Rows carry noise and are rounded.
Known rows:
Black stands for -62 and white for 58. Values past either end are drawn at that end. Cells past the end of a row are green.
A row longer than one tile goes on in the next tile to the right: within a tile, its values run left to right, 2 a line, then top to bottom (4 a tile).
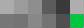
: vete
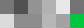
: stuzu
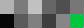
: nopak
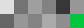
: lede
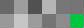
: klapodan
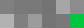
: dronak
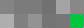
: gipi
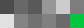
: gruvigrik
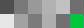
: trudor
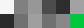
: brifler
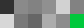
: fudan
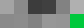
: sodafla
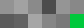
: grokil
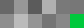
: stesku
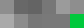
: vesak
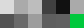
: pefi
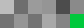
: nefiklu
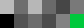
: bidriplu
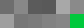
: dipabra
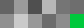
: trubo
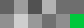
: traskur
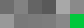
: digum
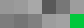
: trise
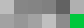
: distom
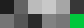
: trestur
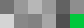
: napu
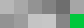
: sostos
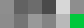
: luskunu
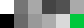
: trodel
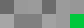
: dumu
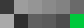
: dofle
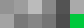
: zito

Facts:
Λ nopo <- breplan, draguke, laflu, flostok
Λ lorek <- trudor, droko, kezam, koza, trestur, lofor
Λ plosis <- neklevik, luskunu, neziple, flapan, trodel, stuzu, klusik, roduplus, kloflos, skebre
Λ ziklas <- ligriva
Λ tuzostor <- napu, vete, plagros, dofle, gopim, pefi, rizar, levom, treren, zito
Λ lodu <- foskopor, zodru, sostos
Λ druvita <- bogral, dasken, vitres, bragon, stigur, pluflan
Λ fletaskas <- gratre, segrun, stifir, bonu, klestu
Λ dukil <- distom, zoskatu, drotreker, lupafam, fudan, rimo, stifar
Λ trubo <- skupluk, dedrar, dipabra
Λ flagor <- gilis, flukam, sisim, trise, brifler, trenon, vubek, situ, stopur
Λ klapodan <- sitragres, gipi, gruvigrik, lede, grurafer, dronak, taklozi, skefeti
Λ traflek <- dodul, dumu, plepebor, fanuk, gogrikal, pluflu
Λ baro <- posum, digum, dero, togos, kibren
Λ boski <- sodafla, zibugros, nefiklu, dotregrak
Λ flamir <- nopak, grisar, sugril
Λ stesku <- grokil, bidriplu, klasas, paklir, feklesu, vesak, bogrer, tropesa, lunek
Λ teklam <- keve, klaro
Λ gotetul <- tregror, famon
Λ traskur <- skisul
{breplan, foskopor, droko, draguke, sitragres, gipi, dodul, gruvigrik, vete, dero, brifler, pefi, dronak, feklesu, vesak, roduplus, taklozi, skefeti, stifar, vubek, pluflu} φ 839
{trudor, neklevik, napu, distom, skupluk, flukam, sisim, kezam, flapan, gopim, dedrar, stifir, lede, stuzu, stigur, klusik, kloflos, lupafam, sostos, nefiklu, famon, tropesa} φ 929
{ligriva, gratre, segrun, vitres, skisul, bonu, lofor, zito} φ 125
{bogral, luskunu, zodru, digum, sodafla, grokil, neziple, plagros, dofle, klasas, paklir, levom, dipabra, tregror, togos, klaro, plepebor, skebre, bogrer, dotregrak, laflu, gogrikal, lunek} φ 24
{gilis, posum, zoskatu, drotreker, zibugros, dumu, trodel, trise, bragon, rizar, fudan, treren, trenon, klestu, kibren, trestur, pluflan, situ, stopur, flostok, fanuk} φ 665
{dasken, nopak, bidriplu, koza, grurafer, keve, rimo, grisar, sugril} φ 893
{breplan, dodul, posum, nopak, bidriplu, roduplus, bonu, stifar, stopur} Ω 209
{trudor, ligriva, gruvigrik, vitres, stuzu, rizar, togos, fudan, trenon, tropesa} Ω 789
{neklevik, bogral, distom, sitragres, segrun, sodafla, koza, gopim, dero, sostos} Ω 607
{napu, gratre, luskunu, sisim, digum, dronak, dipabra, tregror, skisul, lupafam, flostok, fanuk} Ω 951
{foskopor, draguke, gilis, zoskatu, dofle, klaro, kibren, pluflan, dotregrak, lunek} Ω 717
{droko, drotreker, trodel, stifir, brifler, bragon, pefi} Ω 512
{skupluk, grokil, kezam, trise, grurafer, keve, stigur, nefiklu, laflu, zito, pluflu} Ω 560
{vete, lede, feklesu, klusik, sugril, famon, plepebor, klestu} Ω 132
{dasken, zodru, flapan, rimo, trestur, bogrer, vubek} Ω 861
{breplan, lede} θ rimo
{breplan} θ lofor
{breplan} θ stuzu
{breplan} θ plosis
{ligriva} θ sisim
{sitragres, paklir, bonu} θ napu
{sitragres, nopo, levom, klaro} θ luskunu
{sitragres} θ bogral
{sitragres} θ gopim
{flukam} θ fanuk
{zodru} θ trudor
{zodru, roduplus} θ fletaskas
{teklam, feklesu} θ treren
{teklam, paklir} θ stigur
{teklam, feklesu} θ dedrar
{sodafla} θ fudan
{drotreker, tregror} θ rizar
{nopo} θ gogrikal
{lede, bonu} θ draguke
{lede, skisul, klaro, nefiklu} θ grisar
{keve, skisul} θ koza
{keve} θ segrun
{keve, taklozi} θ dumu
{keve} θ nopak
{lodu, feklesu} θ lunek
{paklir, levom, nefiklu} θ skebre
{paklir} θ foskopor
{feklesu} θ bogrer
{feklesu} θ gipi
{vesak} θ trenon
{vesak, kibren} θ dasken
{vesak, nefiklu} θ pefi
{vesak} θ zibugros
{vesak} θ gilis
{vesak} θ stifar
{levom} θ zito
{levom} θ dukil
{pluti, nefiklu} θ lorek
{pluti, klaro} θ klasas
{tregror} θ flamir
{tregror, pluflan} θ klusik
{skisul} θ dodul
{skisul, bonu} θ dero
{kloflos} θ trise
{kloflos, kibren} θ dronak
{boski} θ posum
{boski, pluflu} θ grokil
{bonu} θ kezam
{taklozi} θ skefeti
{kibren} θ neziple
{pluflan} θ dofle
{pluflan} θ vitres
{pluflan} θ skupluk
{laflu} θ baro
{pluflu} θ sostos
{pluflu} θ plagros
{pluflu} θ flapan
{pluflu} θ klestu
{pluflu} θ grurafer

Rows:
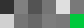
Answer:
togos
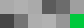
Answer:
klestu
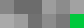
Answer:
skisul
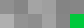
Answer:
dedrar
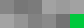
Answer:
gratre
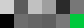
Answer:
bonu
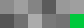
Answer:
grurafer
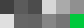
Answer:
ligriva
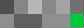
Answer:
gilis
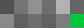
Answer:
lunek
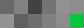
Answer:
tregror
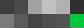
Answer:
vubek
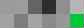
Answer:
bogral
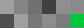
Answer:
laflu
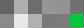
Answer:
baro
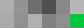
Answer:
dero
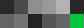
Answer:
zodru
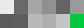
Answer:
klusik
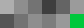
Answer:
plepebor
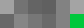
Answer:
keve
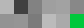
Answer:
kloflos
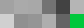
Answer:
gopim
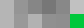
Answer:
segrun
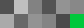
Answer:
plagros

